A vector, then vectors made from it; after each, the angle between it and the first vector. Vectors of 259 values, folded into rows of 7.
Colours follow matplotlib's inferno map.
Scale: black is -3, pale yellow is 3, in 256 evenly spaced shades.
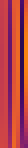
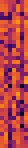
partly aligned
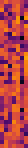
partly aligned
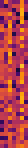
partly opposed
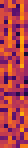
partly opposed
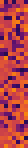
orthogonal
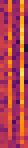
nearly opposite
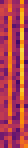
nearly opposite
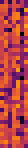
partly aligned
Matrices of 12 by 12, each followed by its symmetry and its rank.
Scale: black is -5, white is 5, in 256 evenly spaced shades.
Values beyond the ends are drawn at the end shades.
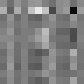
neither, rank two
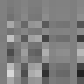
neither, rank one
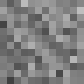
antisymmetric, full rank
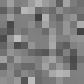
antisymmetric, full rank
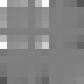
symmetric, rank one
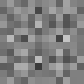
antisymmetric, rank two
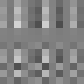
neither, rank one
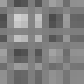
symmetric, rank one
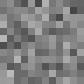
antisymmetric, full rank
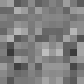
neither, rank two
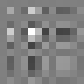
symmetric, rank one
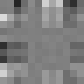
antisymmetric, rank two
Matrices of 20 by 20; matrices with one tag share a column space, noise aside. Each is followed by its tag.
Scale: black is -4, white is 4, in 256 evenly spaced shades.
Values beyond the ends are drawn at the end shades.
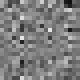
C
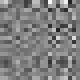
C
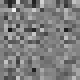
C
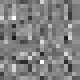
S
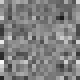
S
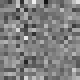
C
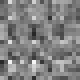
S
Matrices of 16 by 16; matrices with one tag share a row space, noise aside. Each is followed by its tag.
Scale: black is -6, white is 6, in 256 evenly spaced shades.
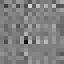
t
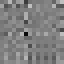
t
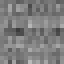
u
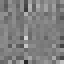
t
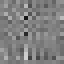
t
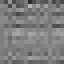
u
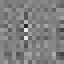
t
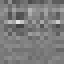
u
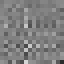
t
